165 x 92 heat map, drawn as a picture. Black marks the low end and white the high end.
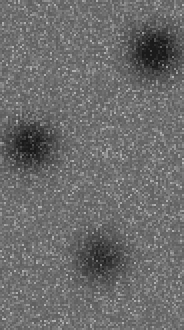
Seam: none. Slope: none. Dips: three. Mirror symmetry: none.
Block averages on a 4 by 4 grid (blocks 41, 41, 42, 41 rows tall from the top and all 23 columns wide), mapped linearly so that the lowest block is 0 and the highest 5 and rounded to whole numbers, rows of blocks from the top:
5 5 4 0
1 4 5 5
4 4 4 5
5 4 3 5
